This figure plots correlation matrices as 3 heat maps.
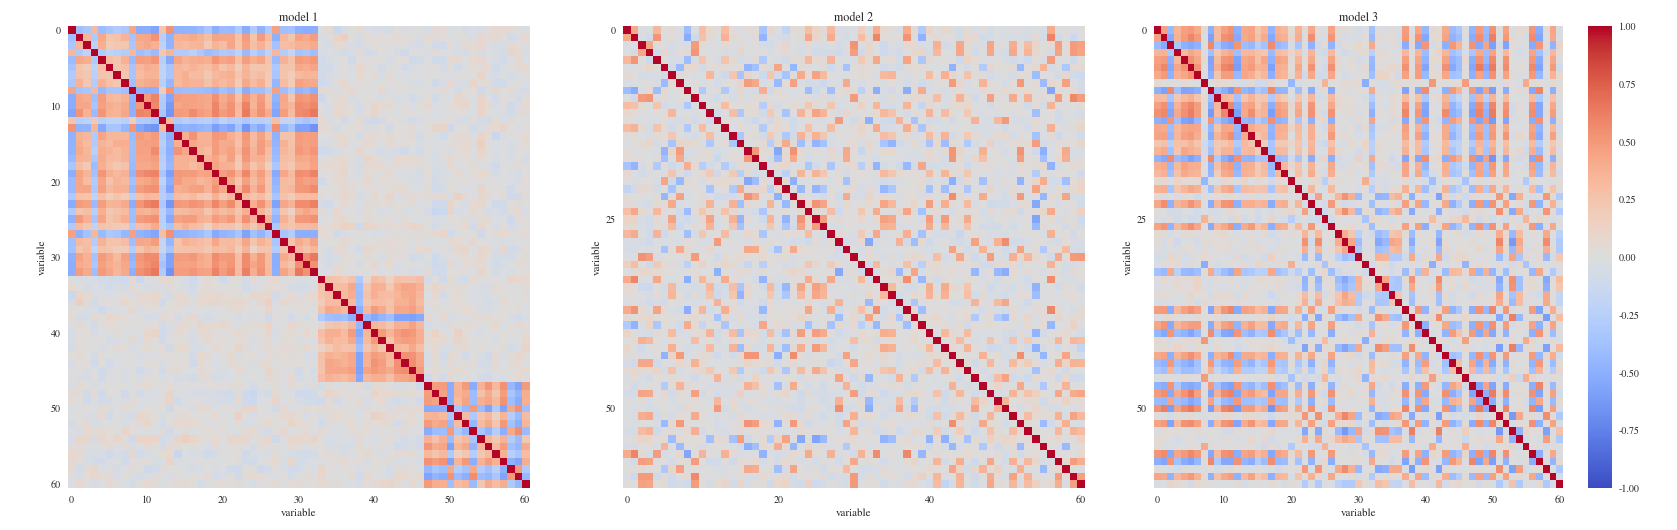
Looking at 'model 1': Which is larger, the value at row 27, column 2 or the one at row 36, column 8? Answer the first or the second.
the second
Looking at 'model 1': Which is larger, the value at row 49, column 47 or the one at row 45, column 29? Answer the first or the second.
the first
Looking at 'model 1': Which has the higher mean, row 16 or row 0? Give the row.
16
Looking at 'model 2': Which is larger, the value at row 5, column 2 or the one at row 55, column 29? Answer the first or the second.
the first
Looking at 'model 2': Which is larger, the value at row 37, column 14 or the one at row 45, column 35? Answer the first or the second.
the second
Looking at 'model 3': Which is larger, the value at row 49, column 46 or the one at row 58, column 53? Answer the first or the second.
the first
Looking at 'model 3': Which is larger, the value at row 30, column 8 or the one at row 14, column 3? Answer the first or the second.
the second
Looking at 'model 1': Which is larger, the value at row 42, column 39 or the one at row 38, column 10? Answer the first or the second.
the first
